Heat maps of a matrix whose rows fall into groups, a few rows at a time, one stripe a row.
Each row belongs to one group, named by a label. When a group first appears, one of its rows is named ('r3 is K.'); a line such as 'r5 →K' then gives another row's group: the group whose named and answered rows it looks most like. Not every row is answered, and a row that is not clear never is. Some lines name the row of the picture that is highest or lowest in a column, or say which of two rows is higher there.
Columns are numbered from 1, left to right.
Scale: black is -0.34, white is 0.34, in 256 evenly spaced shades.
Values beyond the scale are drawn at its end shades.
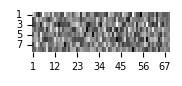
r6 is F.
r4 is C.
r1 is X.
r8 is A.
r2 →F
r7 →F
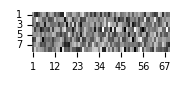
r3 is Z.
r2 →F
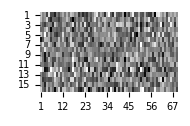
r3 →Z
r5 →F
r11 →Z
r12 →X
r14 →Z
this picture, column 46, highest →12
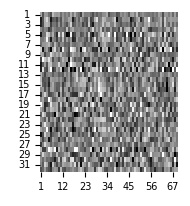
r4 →A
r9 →X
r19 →X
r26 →A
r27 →F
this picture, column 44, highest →5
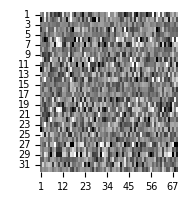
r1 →F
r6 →Z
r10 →X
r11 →C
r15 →A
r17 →Z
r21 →C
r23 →F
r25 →X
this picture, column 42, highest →6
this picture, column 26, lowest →20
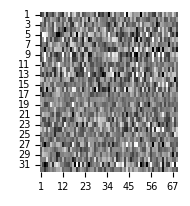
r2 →X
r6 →F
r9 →F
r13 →C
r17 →Z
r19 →X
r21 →F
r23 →C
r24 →F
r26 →A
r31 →Z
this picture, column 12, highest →9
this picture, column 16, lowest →8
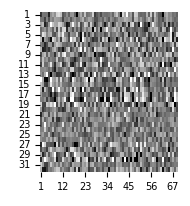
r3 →X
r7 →Z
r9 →C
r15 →X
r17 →A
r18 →A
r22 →Z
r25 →F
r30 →F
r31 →X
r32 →Z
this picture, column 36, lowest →19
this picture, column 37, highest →30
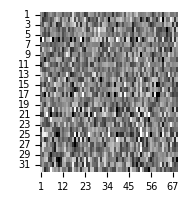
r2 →Z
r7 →A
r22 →X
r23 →C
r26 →Z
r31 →Z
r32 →X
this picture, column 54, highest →25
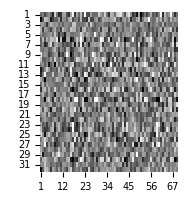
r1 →Z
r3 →X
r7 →Z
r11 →A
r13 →F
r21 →F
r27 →F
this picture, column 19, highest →18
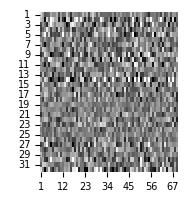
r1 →X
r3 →X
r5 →F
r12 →A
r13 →Z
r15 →C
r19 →X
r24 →C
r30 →X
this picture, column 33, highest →14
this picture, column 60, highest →5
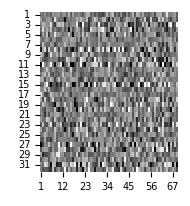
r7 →C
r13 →F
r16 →F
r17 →X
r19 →A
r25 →F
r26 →A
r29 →Z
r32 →C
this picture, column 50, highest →15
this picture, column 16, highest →27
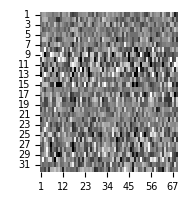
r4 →A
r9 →X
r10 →C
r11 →A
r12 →Z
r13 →F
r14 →X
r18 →Z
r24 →F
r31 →A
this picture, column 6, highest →9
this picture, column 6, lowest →27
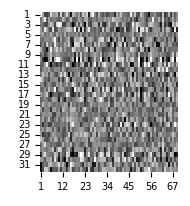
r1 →X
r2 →F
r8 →X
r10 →Z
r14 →X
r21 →C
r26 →X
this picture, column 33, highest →11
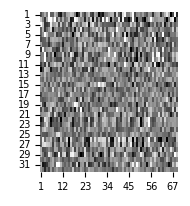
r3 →X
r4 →Z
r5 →F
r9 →F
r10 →F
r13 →F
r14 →C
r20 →Z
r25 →Z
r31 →Z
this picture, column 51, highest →29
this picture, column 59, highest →9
